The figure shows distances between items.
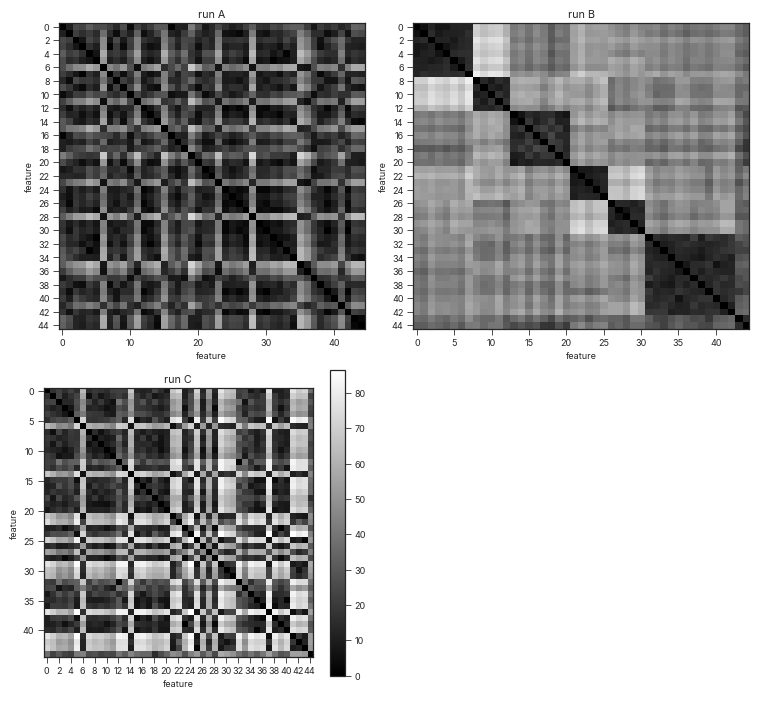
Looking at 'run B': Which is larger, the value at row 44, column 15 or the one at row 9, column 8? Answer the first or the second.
the first
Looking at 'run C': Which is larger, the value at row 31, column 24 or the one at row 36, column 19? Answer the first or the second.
the first
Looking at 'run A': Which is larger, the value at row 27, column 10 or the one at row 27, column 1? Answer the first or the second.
the first
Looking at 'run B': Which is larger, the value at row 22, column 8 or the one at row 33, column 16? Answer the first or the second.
the first
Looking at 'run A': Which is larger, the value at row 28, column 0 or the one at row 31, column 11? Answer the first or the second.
the second
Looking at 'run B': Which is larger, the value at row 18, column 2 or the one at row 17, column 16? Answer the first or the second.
the first
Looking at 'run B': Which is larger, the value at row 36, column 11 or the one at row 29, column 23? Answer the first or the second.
the second
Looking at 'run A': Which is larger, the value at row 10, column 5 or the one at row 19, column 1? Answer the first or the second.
the second
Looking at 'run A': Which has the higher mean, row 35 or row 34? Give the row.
35
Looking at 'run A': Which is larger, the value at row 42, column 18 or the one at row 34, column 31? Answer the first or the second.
the first
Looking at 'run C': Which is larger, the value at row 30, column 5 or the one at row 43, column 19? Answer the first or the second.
the first
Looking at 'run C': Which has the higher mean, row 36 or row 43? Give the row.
43
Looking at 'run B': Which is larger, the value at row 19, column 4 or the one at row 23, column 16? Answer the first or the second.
the second
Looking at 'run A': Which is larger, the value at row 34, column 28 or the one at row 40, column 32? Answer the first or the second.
the first
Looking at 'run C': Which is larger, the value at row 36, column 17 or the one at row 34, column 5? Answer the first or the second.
the second
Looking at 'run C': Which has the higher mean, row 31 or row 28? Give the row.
31
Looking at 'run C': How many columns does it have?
45
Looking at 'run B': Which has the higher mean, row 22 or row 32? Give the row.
22
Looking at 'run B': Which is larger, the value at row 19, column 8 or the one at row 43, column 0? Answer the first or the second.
the first
